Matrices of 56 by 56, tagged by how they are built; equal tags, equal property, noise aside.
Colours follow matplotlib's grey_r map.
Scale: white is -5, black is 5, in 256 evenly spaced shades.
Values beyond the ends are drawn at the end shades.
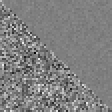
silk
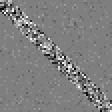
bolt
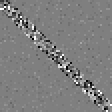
bolt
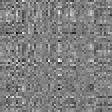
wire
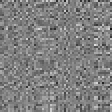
wire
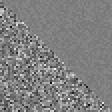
silk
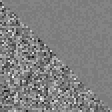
silk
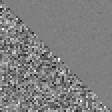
silk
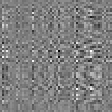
wire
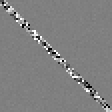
bolt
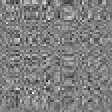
wire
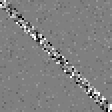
bolt
